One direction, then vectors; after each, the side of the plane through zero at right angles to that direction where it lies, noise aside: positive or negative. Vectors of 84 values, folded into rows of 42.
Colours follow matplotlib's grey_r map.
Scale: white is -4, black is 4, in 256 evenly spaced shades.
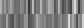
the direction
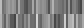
positive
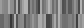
positive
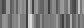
negative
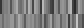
negative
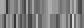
positive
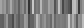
positive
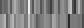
negative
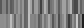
negative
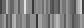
negative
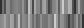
negative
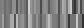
negative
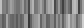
positive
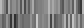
positive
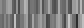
positive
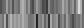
negative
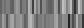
negative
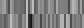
positive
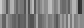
positive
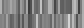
positive
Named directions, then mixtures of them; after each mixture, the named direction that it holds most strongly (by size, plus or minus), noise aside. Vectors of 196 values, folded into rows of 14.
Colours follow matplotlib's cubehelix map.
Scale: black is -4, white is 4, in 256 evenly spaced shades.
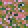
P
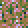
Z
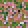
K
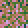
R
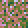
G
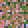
R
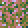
Z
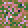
K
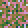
R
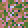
G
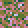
P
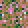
Z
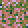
Z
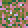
P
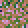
R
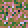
K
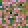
P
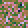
K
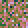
G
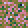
P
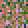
R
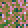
R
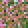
G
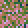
R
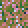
Z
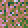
G
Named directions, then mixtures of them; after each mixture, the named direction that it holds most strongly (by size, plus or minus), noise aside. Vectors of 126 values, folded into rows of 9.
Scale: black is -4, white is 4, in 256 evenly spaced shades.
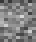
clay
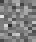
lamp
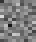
lamp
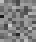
lamp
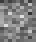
clay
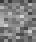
clay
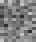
clay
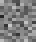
lamp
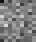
clay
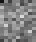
clay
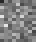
lamp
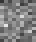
clay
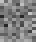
lamp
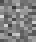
lamp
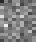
lamp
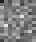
clay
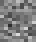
lamp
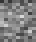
clay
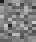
lamp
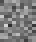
lamp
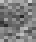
clay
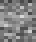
clay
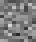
lamp
